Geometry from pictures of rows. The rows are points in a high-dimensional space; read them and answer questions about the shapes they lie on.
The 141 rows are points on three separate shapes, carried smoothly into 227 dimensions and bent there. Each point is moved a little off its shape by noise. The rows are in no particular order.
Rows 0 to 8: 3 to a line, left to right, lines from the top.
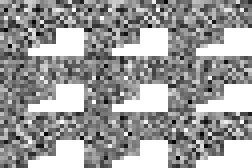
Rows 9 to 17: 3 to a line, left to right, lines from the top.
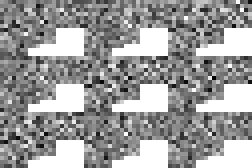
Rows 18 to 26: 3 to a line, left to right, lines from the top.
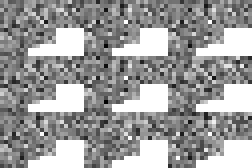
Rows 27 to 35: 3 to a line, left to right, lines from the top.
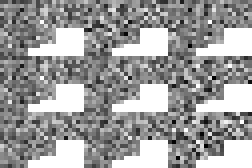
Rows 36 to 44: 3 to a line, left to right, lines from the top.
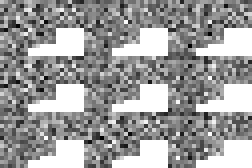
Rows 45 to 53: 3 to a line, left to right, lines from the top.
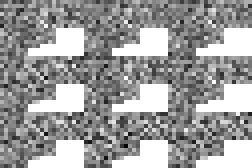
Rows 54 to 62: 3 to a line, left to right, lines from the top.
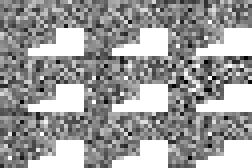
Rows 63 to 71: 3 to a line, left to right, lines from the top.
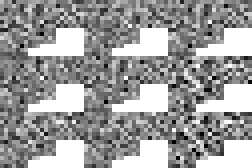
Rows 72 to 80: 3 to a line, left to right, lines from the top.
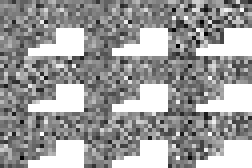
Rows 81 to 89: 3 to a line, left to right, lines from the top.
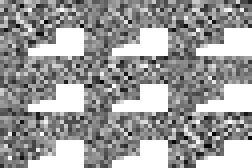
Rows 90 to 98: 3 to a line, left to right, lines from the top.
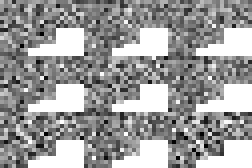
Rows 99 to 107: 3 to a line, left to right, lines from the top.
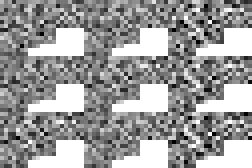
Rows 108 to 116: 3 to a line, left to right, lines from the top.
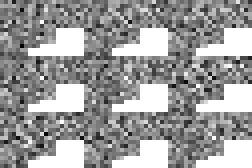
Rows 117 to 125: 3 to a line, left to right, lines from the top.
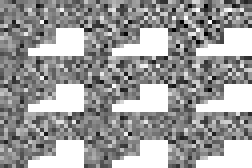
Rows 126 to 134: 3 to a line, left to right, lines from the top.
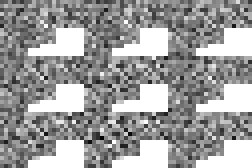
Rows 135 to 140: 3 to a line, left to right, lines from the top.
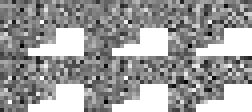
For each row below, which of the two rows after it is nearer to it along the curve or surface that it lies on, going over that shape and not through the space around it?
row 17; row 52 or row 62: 62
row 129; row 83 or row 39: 83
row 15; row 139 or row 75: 75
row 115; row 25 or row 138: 25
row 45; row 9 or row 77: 77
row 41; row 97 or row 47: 47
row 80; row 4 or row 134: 4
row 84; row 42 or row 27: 42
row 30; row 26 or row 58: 58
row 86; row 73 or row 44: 73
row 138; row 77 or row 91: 91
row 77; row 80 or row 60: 80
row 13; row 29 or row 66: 29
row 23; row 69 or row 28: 69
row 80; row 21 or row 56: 56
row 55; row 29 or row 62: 29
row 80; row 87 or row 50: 87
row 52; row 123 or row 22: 22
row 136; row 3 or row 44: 44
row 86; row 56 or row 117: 117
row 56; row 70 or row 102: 70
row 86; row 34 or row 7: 7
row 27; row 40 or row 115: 40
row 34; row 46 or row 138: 138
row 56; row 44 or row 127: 127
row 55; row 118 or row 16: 16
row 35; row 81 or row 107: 107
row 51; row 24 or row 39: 24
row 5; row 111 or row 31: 111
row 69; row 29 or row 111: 111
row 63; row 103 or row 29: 29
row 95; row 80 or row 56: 80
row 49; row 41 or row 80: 80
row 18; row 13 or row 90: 13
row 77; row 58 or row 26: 58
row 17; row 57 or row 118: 57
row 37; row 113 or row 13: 113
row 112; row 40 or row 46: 40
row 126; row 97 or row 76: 97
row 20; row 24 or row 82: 24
